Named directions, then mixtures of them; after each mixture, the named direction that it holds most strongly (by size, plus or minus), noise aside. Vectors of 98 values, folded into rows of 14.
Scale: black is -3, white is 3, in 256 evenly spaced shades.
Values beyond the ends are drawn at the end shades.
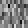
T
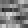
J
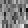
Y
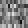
T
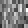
Y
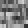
J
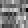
J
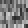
Y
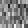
T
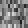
T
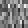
T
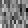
Y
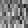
T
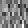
T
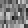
Y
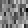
Y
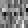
Y
